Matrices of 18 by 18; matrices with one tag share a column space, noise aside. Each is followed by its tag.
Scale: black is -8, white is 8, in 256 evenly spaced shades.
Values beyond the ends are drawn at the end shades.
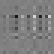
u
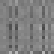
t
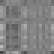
t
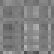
t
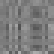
t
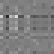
u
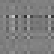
u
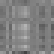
t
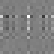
u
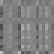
t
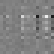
u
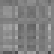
t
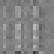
t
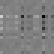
u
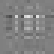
u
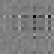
u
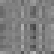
t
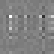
u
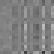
t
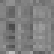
t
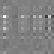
u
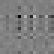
u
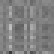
t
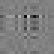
u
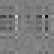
u
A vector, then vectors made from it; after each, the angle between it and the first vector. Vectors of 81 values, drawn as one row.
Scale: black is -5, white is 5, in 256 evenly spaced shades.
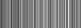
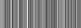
partly opposed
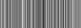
partly opposed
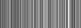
nearly parallel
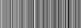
nearly opposite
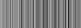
nearly opposite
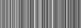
partly opposed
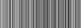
nearly opposite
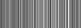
nearly parallel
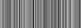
partly opposed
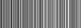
nearly parallel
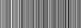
nearly opposite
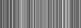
partly aligned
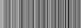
nearly opposite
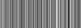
partly opposed
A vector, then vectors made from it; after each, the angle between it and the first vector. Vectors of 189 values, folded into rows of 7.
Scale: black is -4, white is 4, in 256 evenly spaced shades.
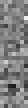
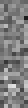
nearly opposite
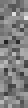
partly aligned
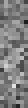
orthogonal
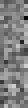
nearly opposite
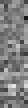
nearly opposite
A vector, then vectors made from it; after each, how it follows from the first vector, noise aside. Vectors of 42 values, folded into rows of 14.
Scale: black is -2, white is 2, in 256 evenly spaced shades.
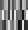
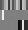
partly zeroed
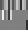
partly zeroed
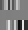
partly zeroed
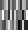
copied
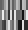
copied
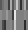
partly zeroed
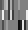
partly zeroed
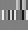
partly zeroed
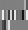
partly zeroed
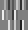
partly zeroed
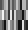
copied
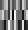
copied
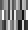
copied
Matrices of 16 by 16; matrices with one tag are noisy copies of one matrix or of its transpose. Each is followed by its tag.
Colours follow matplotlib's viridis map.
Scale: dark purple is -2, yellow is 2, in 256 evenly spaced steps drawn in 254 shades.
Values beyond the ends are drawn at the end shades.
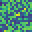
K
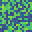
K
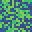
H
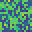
H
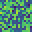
K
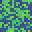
H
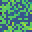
K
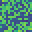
K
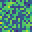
K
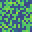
K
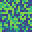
H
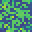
H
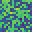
H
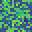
H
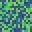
K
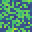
H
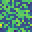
H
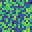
K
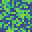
H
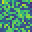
H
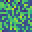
H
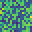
K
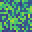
H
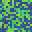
H
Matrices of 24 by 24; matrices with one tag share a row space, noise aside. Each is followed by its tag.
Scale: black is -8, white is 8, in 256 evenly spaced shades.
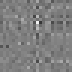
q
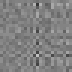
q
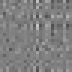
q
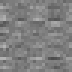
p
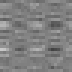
p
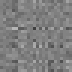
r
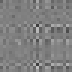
q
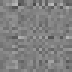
r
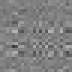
r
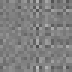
q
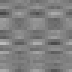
p
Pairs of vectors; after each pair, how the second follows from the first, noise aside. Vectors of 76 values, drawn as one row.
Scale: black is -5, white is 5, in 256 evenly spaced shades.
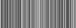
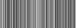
reversed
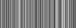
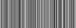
sign-scrambled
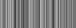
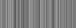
shrunk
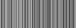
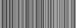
reversed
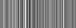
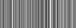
reversed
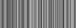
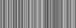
sign-scrambled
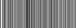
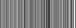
reversed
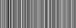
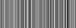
reversed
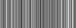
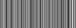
sign-scrambled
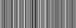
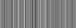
shrunk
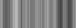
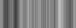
reversed
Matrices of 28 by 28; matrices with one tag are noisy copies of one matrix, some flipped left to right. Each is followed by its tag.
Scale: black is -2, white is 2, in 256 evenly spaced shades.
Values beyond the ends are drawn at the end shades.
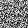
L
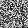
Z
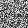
L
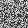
L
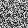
L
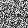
L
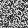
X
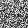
L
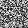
Z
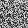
L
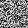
X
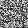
Z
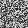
Z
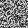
X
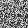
L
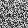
L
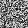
Z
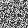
L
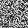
X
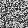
Z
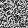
X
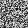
Z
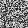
Z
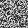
X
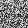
L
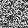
X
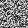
X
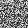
L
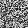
Z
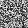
Z
